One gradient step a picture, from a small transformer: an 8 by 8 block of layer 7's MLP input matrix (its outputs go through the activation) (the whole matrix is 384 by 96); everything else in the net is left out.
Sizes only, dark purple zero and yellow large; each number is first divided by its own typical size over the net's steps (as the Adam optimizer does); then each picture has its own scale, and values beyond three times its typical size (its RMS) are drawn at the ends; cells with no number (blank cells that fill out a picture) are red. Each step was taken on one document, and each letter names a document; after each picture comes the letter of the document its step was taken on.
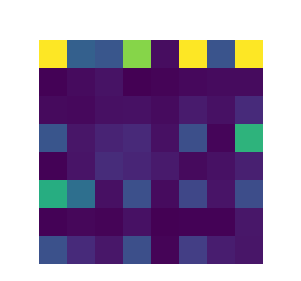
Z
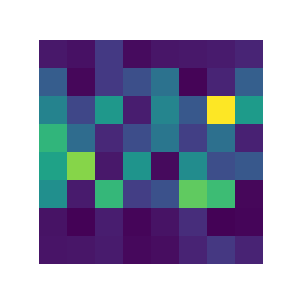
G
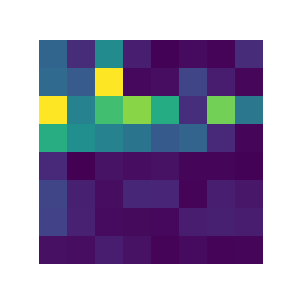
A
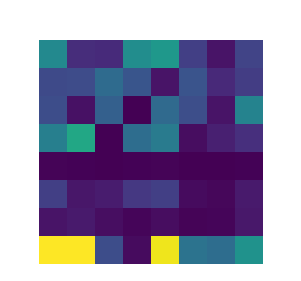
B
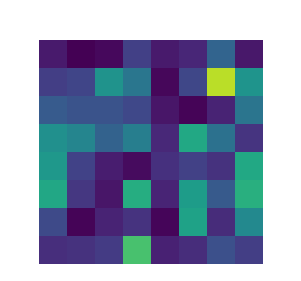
G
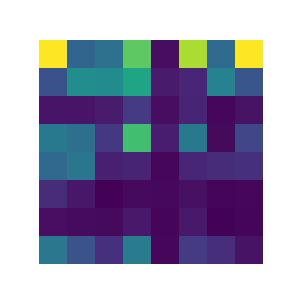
Z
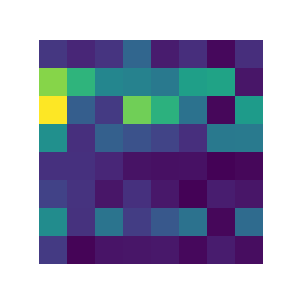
A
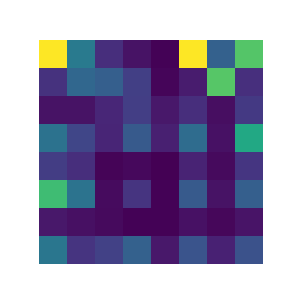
Z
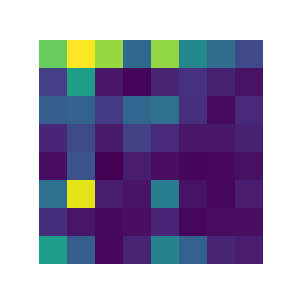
B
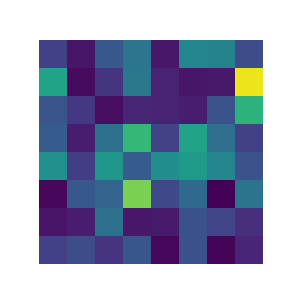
G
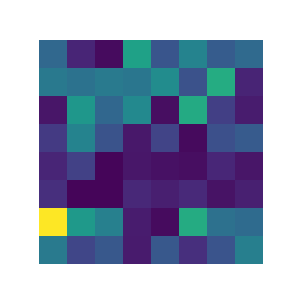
A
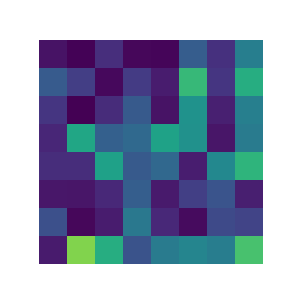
G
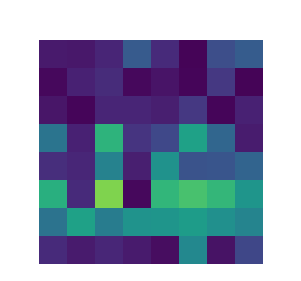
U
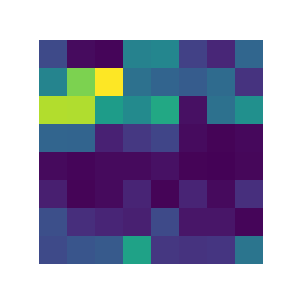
B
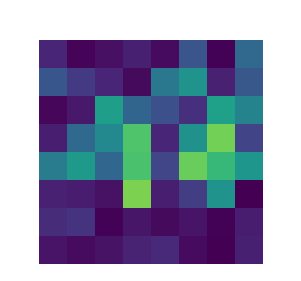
G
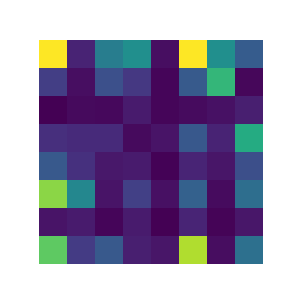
Z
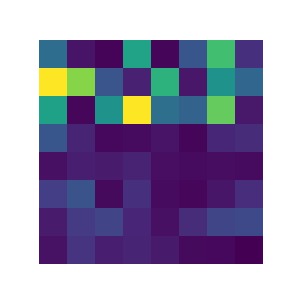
A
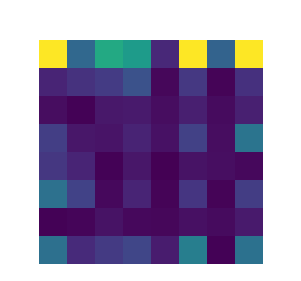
Z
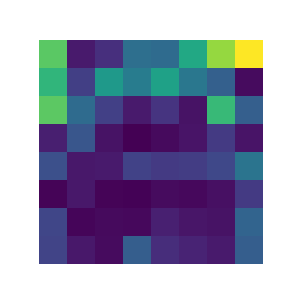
A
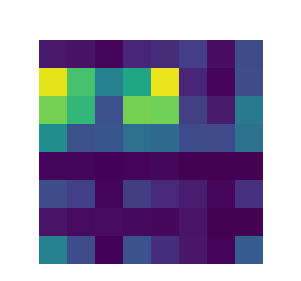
B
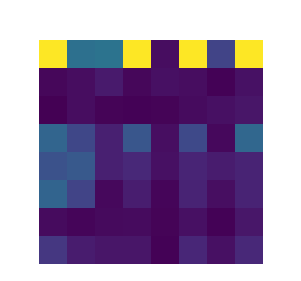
Z
